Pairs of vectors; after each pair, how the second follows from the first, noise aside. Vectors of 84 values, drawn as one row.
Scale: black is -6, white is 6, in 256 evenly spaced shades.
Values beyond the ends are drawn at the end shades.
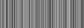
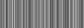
sign-scrambled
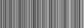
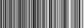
scaled up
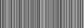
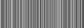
sign-scrambled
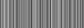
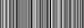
scaled up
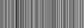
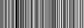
scaled up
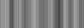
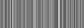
sign-scrambled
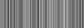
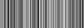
scaled up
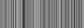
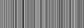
sign-scrambled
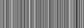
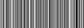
scaled up
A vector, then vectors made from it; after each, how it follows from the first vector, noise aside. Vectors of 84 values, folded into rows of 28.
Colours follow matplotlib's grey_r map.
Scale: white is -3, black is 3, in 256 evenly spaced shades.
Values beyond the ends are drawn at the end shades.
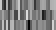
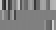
partly zeroed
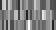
negated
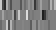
partly zeroed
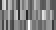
negated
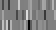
partly zeroed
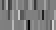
partly zeroed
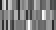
negated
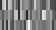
negated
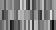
wrapped around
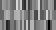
wrapped around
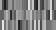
wrapped around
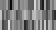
wrapped around
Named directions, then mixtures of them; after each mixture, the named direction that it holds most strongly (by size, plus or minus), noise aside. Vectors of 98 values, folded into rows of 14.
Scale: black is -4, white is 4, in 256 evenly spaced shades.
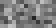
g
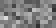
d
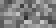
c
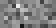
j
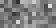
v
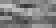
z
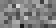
j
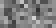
g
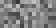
v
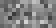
v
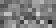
c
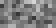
g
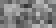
c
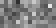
v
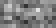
z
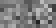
d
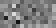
d
